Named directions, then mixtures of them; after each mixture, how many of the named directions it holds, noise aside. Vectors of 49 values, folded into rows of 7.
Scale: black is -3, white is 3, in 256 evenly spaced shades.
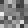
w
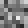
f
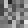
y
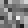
one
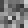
three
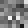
three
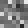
two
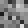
two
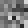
three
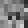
two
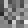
one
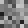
one
